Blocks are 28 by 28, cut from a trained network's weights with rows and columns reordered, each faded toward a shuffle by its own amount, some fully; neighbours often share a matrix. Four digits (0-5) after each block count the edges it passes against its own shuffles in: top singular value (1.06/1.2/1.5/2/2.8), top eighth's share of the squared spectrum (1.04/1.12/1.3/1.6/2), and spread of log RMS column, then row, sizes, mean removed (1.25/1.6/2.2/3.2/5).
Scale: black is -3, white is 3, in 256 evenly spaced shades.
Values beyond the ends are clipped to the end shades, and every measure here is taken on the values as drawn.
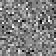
1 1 0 1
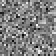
0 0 0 0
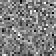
1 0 1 0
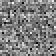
0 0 0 0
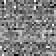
2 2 1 0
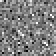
1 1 0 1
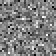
0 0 0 0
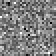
1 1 0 0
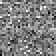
0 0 0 0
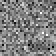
0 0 0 0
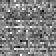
3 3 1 1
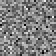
0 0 0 0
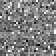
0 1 0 0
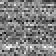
3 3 0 1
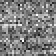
2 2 0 0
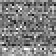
3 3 0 1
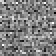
2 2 0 0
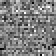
2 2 0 0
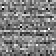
3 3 0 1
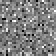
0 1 0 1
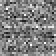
2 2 1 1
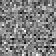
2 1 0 0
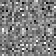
3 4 2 1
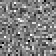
0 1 0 0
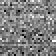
2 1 0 0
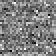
1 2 0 0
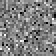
0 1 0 0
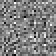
3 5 2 1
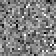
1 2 0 0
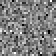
1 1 0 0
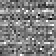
3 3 0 1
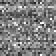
2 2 0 1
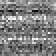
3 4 1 2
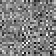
3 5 2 1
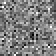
2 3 1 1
